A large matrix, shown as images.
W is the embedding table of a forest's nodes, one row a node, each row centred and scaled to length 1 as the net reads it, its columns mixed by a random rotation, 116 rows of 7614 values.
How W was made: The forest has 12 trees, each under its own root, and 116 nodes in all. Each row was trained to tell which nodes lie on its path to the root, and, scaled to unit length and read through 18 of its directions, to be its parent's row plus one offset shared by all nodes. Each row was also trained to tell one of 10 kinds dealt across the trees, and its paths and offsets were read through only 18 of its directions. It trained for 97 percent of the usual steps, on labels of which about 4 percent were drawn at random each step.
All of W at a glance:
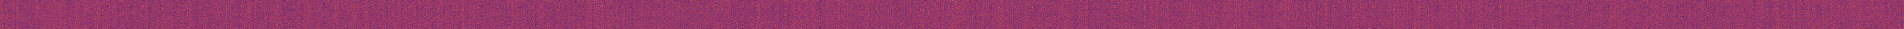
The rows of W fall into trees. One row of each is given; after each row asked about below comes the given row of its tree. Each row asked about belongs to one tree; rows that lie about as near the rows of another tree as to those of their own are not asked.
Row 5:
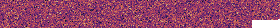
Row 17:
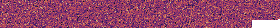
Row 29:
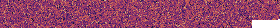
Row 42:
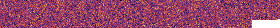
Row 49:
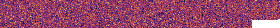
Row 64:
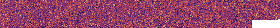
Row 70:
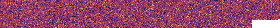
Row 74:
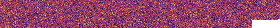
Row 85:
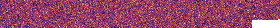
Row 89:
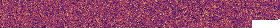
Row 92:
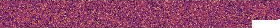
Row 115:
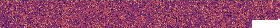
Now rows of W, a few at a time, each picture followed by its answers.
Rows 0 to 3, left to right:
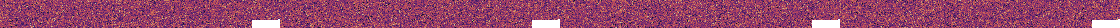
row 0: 49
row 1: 85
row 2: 49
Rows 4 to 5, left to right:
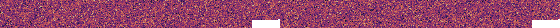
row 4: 49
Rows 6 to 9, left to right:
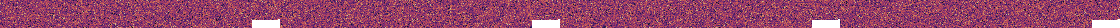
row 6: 89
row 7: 89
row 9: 42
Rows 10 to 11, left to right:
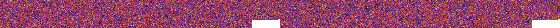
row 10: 49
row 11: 29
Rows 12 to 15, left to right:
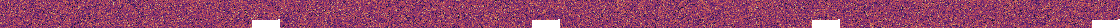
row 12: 64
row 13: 42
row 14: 42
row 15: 85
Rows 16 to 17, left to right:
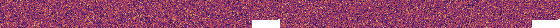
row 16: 29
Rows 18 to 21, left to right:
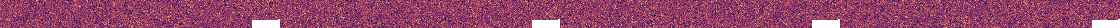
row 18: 64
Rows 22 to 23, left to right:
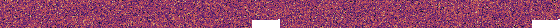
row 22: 49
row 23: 74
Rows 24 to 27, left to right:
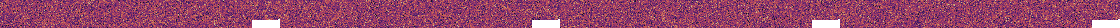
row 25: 49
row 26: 74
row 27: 64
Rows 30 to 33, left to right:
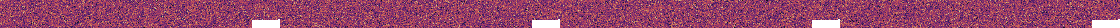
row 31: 49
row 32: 89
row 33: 29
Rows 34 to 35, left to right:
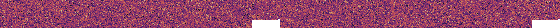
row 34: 74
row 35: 64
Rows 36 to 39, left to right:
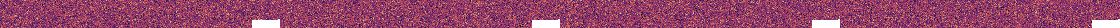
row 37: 74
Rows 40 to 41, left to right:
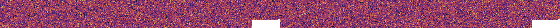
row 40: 17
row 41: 64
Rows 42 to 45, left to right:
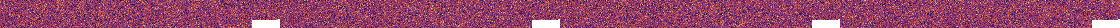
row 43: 5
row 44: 5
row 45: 89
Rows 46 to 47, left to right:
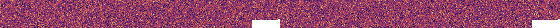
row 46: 89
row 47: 29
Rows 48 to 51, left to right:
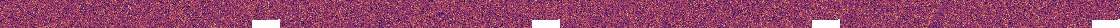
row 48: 5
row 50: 89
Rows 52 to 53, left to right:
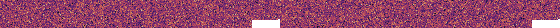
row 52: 89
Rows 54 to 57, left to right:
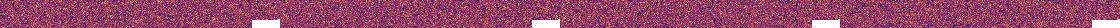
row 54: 115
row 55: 49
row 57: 89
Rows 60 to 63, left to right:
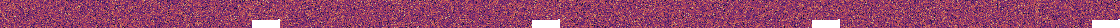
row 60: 74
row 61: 49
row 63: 74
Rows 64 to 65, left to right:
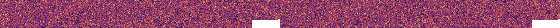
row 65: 64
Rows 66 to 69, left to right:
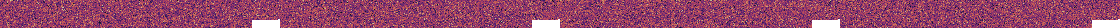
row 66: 49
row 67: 17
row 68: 64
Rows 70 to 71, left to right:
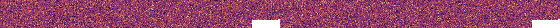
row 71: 70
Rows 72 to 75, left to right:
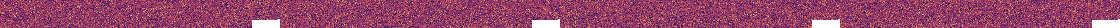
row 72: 42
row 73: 92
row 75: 85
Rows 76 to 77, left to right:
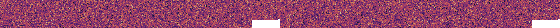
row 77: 64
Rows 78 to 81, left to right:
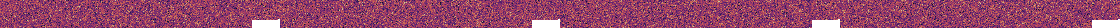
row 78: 74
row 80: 115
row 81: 74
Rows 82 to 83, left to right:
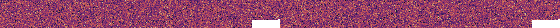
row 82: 85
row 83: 70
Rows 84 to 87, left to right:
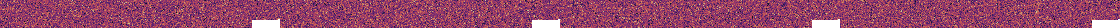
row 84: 115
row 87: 74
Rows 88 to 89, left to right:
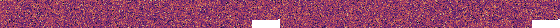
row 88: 74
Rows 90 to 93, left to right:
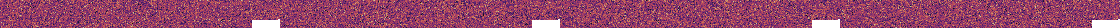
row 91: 92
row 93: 49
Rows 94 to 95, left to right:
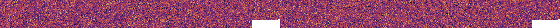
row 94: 64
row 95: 92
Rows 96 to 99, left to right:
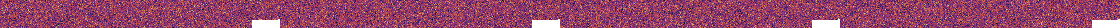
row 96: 42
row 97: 42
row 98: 85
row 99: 89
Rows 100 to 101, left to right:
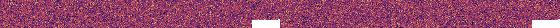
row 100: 70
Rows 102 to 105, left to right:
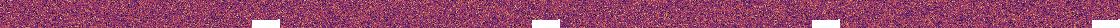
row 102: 89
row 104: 92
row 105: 29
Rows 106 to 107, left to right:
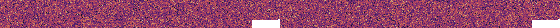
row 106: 64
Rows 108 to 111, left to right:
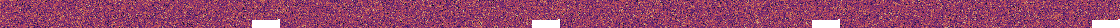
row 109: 89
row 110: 74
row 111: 64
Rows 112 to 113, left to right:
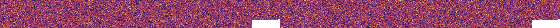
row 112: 5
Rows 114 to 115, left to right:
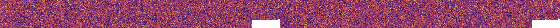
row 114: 42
